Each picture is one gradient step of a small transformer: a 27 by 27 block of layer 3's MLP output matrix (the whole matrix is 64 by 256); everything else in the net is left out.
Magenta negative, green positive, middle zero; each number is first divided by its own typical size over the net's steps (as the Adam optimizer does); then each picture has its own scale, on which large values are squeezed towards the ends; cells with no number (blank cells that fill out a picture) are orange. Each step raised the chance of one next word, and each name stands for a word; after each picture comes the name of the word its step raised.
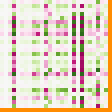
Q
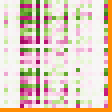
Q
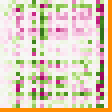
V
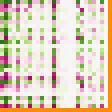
V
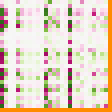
Q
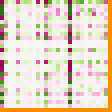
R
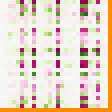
R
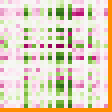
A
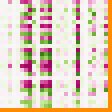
R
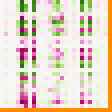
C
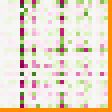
R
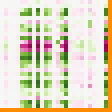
A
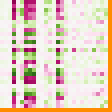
R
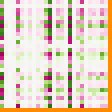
Q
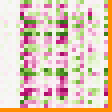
Q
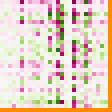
C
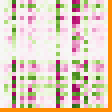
V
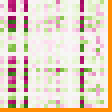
Q
